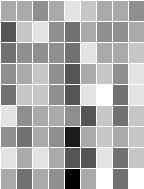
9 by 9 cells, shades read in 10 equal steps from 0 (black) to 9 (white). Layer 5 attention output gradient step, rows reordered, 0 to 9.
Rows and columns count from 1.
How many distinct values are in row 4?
5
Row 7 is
5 4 6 5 1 6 7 6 7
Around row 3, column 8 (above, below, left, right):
5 5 6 7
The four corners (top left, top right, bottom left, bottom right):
6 5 6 9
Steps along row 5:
up same down down up up down up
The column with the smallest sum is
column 5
